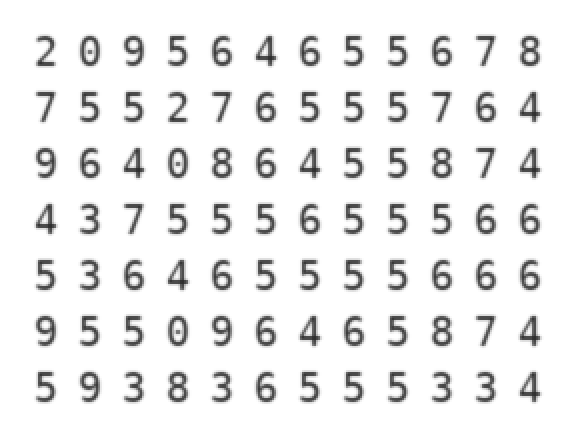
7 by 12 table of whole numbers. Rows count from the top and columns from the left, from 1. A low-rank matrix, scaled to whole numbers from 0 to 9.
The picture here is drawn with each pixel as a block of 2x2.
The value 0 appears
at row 1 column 2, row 3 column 4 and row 6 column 4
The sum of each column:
41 31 39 24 44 38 35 36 35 43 42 36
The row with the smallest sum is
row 7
